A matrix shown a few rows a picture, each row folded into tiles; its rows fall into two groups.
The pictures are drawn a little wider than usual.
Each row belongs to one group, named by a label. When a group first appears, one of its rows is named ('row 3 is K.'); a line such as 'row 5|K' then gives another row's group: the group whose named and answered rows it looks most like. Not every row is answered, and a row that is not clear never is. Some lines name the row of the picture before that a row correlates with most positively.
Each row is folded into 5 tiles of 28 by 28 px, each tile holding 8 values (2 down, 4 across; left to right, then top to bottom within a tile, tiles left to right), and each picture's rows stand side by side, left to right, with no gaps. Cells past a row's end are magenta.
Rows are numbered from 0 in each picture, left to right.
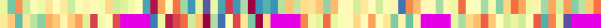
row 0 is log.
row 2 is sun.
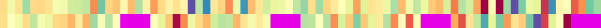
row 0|sun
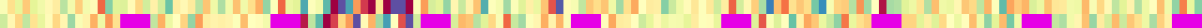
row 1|log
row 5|log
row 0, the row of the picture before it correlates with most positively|2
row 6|sun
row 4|log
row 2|sun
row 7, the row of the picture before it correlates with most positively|2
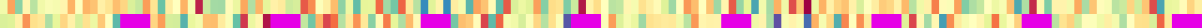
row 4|log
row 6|log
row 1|log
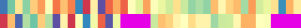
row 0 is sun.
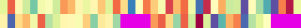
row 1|log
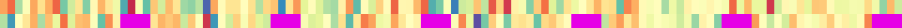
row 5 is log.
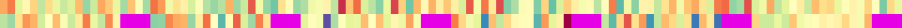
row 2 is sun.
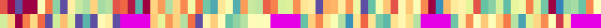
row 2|log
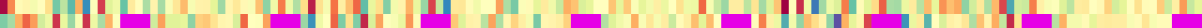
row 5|log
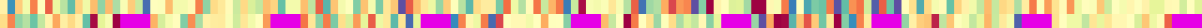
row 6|log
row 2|sun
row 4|sun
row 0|log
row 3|log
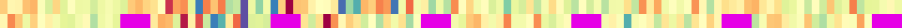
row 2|sun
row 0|log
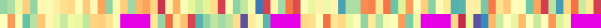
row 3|sun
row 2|sun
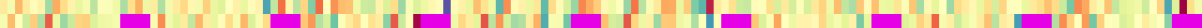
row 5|sun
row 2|log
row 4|sun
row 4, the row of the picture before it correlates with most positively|2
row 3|log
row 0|log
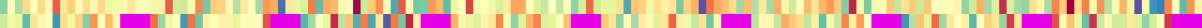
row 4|sun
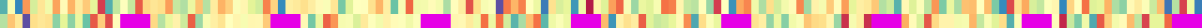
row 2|sun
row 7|log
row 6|sun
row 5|log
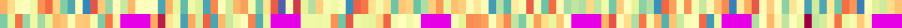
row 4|sun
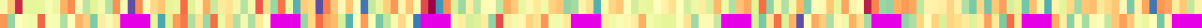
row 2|log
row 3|log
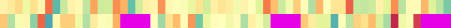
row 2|log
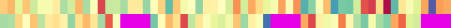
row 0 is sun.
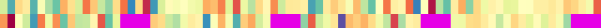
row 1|sun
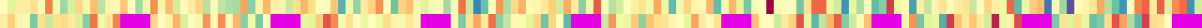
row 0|log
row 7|log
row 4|log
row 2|sun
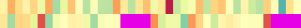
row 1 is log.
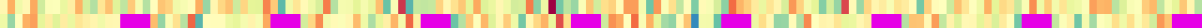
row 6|log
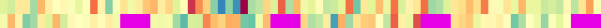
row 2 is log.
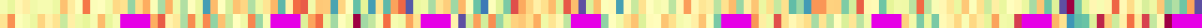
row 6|log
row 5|sun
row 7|log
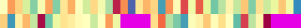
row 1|log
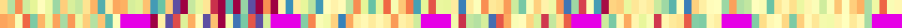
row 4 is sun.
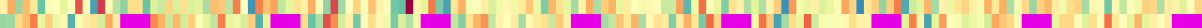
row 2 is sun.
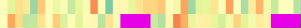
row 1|sun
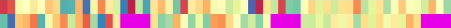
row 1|sun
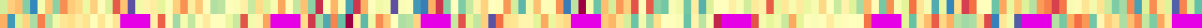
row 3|log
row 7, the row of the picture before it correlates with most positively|0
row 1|log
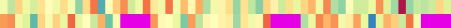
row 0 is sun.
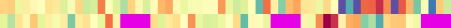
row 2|sun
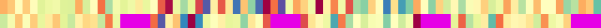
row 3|log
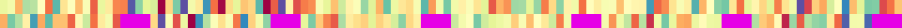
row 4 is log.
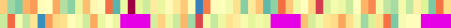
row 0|log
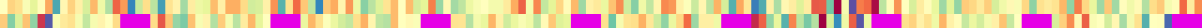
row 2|log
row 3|sun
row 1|sun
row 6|sun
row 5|sun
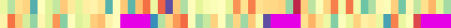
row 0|sun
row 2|log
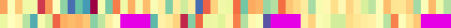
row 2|log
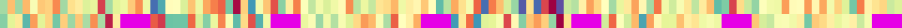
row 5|sun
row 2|log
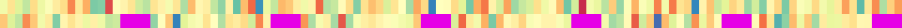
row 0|sun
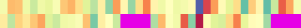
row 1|log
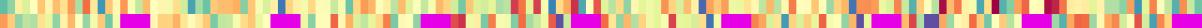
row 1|sun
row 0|sun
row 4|sun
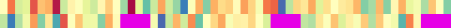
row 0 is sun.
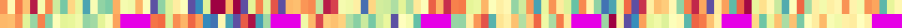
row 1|sun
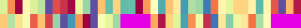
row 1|sun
